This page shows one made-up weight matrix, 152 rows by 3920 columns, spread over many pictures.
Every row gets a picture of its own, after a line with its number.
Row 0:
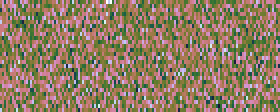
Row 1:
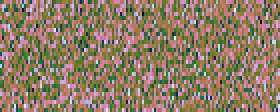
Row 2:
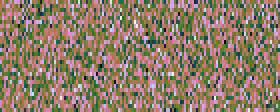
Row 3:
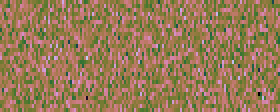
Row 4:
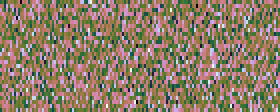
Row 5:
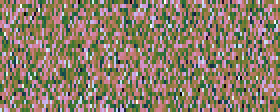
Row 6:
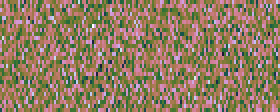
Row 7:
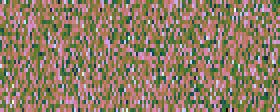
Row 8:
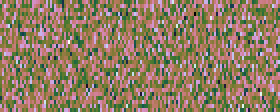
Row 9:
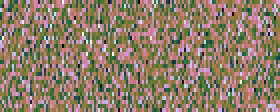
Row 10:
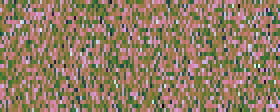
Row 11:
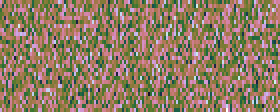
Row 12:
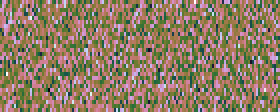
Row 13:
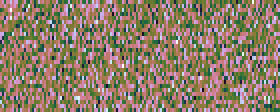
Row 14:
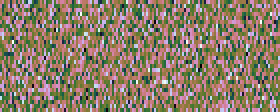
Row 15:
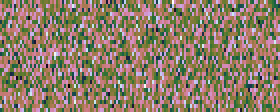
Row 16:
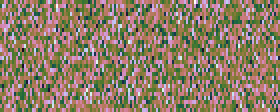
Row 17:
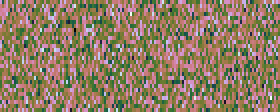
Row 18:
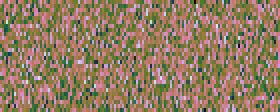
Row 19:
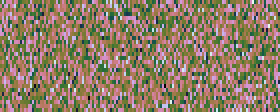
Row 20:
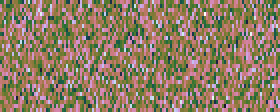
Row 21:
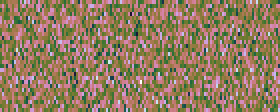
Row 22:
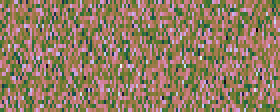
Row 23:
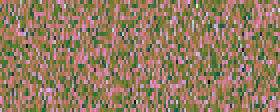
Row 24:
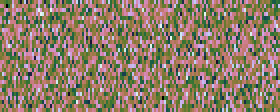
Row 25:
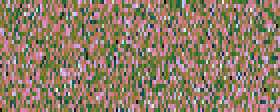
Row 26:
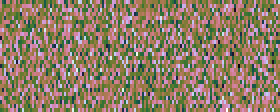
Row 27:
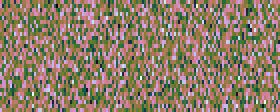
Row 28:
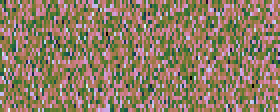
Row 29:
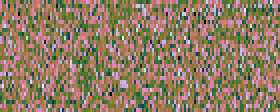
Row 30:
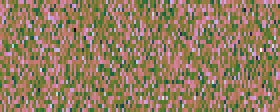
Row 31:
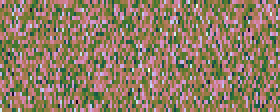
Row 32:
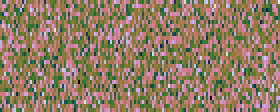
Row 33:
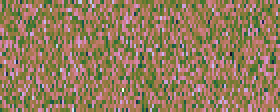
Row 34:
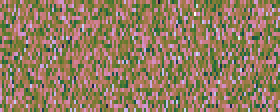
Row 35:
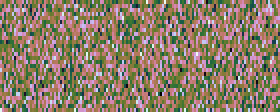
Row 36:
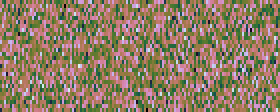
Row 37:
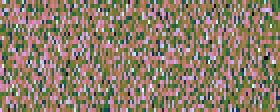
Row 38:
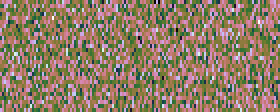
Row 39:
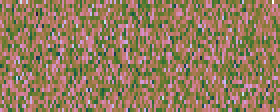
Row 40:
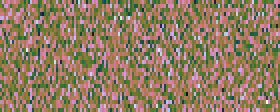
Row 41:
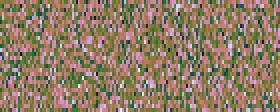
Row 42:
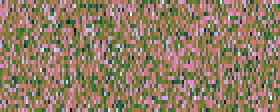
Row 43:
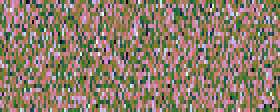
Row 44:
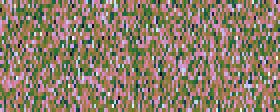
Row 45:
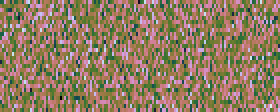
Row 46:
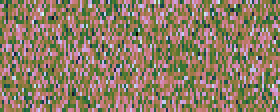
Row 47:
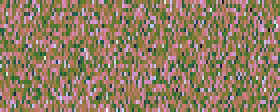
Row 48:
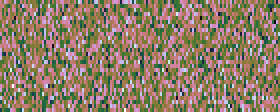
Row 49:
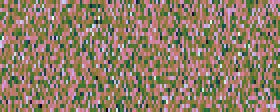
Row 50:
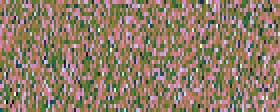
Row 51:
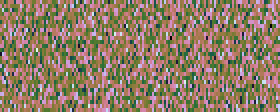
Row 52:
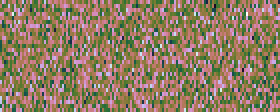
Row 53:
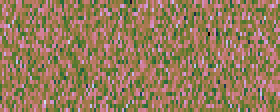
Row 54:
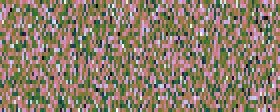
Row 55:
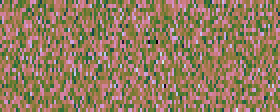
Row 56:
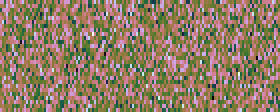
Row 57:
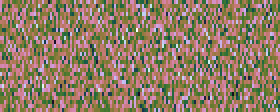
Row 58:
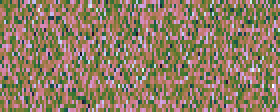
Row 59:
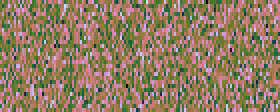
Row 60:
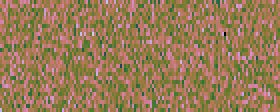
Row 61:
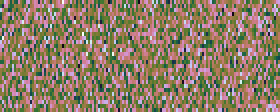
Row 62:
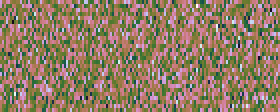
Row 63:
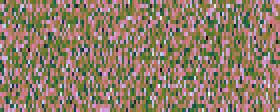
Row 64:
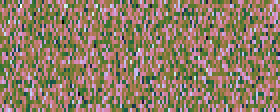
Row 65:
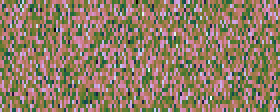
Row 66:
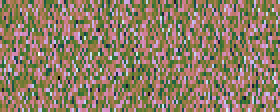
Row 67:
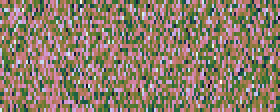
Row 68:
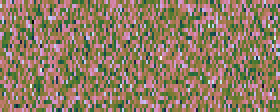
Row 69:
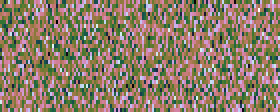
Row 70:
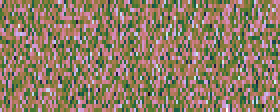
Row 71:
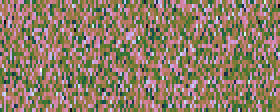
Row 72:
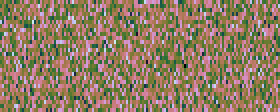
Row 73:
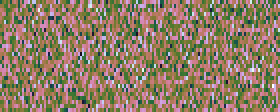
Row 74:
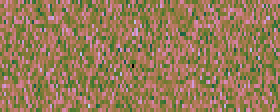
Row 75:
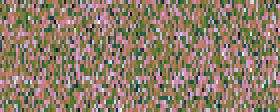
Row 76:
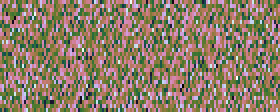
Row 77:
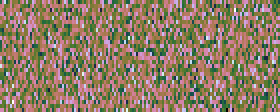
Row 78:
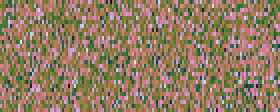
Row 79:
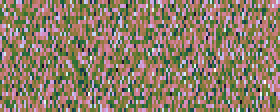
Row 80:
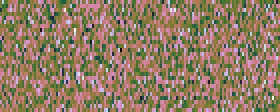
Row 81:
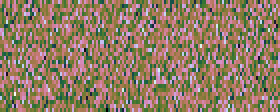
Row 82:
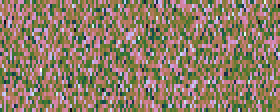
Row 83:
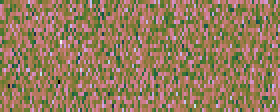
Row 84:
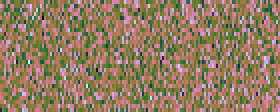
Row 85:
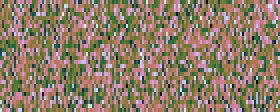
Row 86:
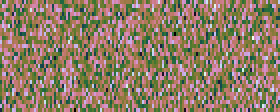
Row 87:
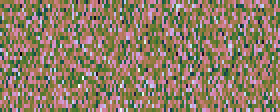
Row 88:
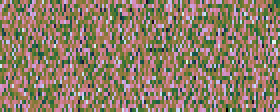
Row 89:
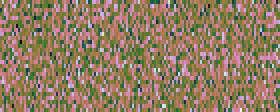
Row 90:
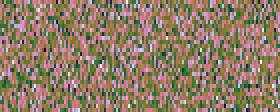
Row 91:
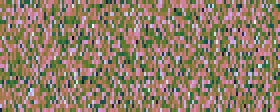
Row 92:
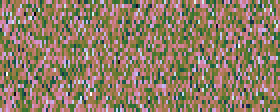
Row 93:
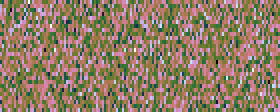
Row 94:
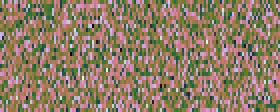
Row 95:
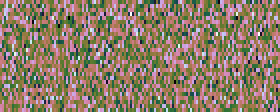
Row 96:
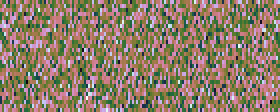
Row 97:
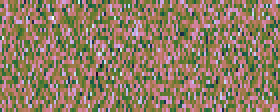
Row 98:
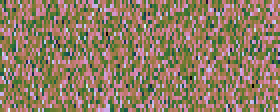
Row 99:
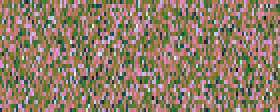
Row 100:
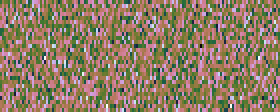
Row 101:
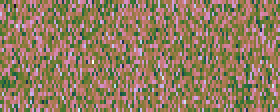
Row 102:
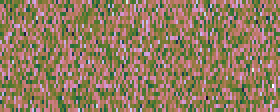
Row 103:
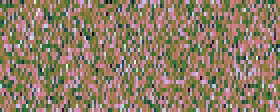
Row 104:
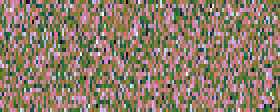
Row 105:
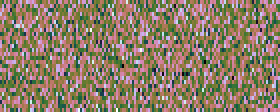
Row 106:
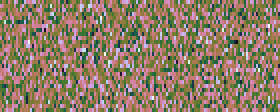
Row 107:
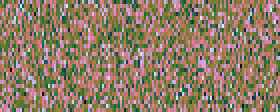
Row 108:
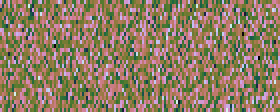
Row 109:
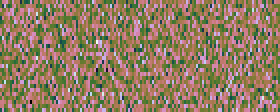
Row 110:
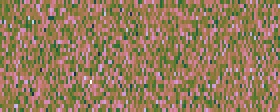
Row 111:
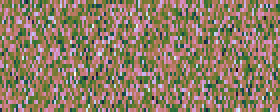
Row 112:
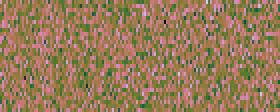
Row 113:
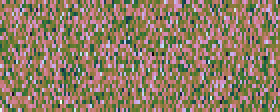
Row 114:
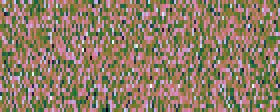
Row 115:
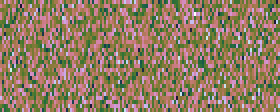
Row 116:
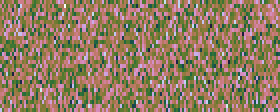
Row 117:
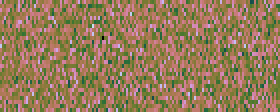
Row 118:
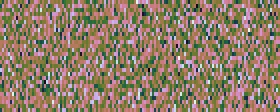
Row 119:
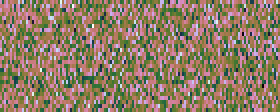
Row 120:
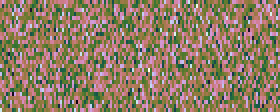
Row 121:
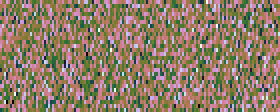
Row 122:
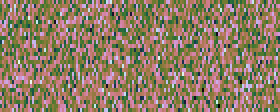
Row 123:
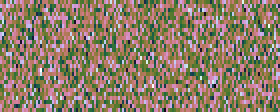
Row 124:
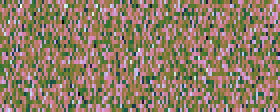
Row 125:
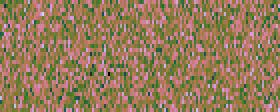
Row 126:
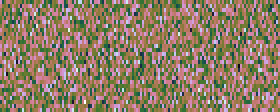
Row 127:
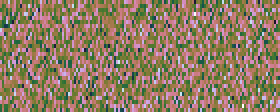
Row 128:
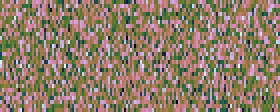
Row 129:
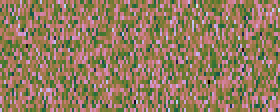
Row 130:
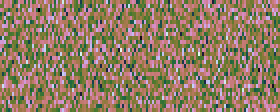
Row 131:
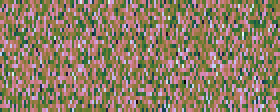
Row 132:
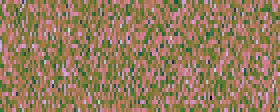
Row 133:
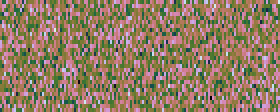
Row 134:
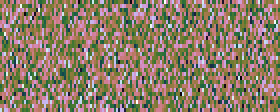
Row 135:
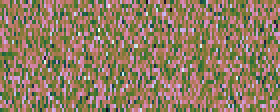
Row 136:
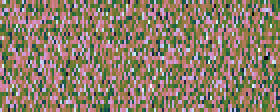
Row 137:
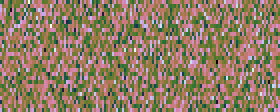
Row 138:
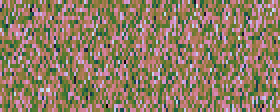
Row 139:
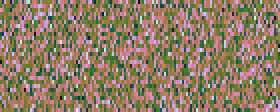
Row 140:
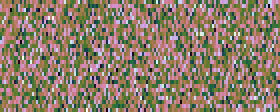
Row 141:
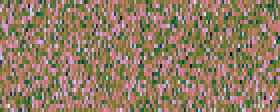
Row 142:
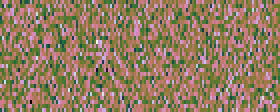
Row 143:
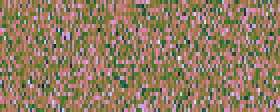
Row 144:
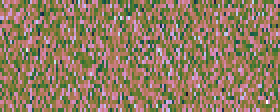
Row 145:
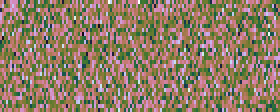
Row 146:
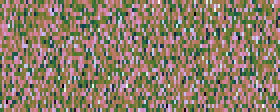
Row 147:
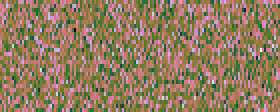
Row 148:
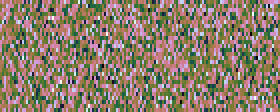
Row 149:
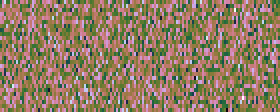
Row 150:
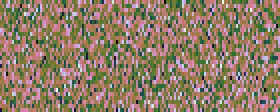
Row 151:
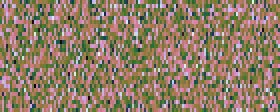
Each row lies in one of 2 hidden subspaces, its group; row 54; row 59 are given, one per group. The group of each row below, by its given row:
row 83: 54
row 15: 54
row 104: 54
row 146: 59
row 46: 54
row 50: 59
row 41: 54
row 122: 54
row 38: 54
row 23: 59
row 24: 54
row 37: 59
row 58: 54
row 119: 54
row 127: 59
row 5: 59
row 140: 54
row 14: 59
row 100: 59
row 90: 54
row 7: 59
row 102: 54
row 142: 54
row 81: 59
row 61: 54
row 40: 54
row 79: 59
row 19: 54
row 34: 59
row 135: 59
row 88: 59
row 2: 54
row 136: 59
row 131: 59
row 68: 54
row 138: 59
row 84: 59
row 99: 54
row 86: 59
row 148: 54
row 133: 59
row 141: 59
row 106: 54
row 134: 59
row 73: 54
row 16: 59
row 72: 54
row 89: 54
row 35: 59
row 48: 59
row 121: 59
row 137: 54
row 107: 59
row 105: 54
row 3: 59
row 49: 54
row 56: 54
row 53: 59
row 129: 59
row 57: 59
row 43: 54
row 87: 54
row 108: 59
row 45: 54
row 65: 59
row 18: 59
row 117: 54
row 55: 54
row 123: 54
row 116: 59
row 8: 59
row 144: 54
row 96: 59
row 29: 59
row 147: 54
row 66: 59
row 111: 54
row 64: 59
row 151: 54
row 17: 54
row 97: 54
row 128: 59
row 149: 59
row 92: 59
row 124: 59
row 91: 54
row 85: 59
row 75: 54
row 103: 54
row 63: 59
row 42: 54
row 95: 54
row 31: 59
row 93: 54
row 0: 54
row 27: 59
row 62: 59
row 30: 54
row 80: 54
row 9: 54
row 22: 54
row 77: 59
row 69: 59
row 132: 59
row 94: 54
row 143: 59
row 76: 59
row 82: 54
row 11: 59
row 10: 54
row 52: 59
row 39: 54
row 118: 59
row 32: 59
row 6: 54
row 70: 59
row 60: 54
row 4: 59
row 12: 59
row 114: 59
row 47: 59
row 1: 59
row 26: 59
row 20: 54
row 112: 59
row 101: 54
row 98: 59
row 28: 59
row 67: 59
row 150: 59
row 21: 54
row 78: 54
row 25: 59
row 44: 54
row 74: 54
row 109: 54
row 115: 59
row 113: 59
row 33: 59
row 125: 54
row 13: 54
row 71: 54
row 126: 59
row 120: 59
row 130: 54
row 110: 54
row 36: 59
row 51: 59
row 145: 54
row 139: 54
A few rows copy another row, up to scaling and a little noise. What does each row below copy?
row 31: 120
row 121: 50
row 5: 134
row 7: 77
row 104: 43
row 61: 9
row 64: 124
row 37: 136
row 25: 150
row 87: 41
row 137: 93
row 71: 82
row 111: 99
